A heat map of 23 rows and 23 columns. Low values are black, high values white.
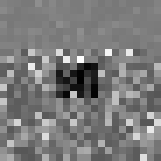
The ninth with the lowest average is the centre. Values change most from cell to cell in the centre. The distribution is heavy-tailed on both sides. In the centre lies a patch that is lower than the rest. A horizontal seam about 30% of the way down splits the table, and the top part is calmer.
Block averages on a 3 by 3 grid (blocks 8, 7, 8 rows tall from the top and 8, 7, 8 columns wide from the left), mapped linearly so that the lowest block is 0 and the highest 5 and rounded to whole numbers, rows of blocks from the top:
555
505
545
